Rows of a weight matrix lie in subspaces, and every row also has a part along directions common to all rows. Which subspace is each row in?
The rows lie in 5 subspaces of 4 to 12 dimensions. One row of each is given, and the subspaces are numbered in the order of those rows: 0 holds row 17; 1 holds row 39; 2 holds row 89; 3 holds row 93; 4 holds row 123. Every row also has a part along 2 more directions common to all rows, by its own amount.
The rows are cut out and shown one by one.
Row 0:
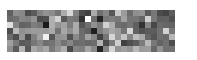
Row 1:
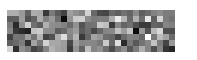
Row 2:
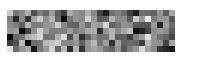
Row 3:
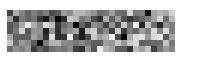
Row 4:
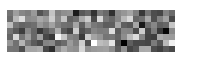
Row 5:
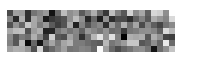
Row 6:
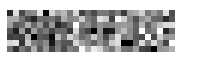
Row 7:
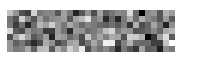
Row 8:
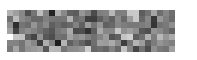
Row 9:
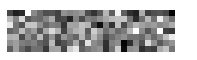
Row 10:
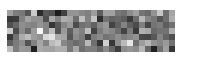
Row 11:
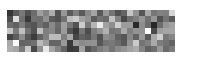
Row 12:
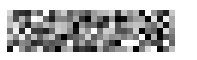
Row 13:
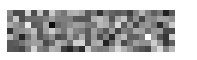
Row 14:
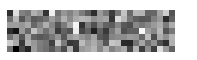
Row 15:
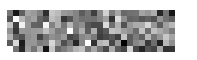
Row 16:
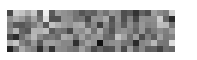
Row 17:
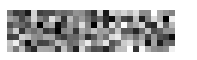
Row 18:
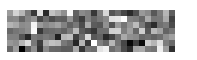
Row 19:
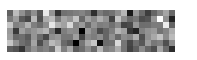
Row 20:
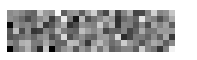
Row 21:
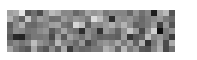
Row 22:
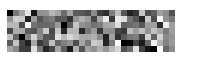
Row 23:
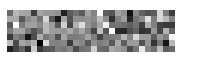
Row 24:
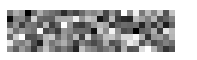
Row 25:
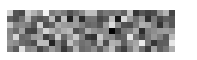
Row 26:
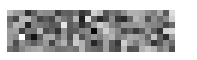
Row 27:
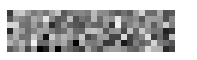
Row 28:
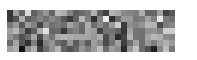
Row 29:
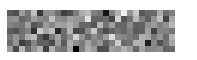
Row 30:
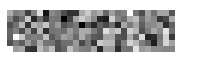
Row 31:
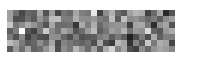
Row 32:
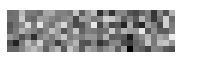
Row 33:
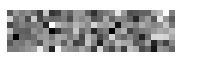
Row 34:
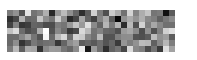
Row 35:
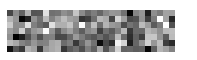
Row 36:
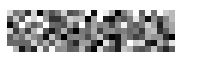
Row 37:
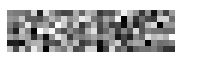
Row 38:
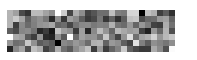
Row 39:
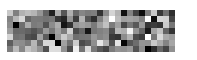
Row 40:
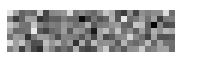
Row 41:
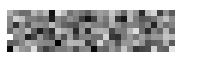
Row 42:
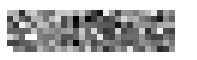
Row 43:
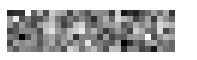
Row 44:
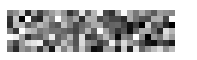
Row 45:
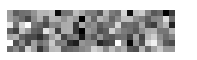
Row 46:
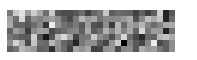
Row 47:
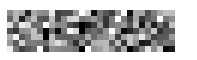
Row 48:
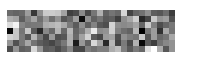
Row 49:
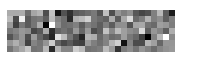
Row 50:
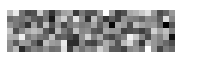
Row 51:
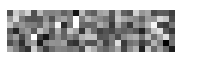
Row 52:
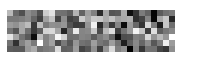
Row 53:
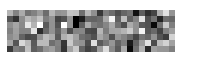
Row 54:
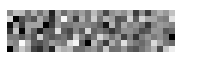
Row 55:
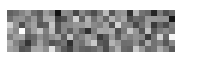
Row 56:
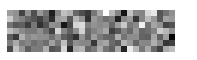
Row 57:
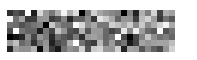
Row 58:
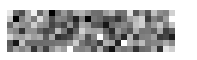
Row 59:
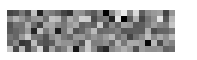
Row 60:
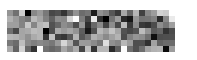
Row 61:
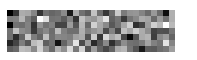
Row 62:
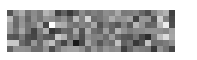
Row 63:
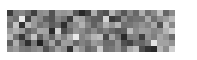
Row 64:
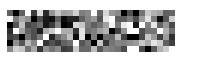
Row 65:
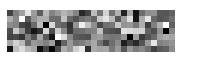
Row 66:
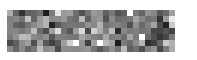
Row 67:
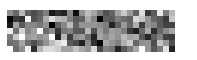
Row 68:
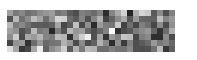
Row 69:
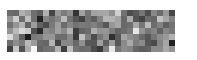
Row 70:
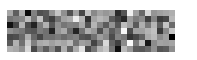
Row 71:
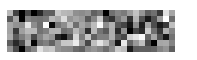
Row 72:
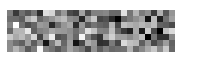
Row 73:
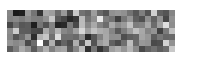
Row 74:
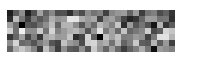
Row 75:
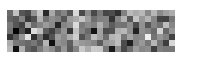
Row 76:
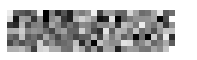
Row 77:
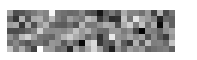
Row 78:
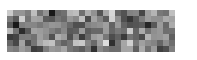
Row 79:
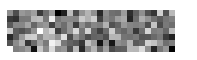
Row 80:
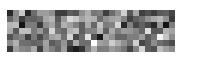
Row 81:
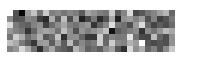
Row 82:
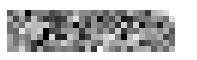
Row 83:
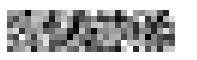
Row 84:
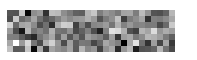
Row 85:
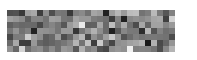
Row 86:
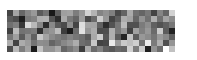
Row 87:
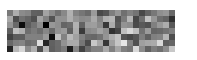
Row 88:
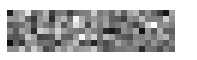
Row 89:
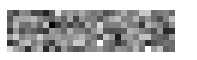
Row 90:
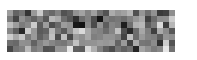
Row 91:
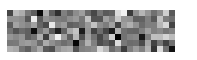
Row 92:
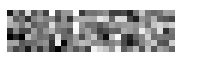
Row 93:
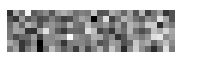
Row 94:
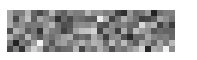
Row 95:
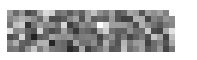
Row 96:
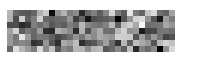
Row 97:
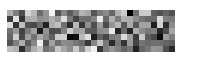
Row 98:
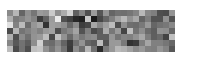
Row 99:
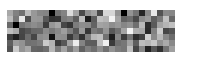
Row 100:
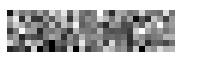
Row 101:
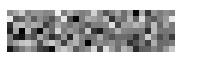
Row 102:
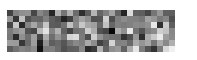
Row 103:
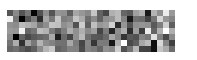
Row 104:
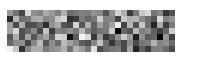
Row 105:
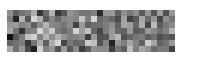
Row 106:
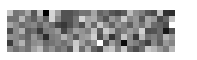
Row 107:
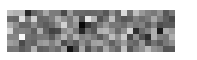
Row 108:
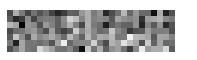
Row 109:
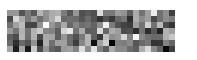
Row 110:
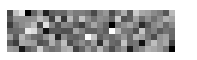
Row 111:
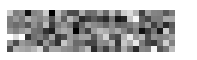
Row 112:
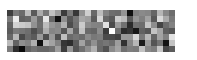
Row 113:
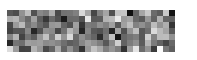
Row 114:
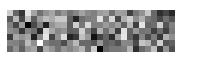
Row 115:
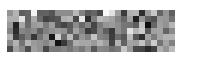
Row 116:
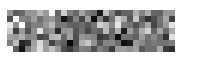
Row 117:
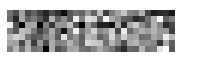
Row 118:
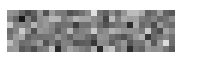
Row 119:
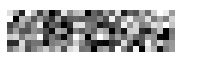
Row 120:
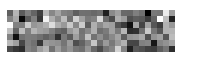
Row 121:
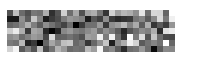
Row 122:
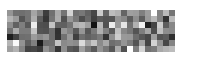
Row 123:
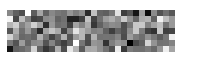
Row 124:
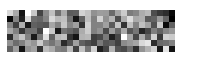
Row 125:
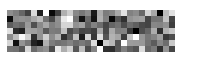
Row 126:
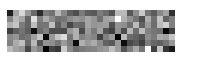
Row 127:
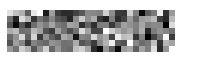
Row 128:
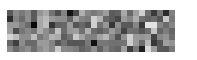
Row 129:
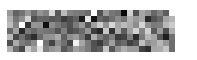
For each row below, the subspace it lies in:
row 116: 4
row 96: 1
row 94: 4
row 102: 3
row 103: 2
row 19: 2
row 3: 3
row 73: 0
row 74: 4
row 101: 4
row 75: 1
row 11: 4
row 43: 4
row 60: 3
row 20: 4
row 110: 0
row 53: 0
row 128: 0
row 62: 2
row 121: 3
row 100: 1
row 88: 0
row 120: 2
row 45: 2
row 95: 4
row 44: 1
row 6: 1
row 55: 4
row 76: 2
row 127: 2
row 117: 4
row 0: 4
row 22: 3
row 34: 3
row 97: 3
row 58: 4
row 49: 2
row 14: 1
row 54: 4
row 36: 4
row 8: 1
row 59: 0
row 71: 2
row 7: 2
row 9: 4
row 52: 0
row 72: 1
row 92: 1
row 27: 2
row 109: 4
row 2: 1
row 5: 3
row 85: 0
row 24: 4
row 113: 2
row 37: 0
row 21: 4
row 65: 2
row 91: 2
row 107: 4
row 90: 4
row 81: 0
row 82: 3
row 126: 2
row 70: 4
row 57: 1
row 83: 4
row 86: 4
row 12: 1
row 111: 1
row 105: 1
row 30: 2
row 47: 3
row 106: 2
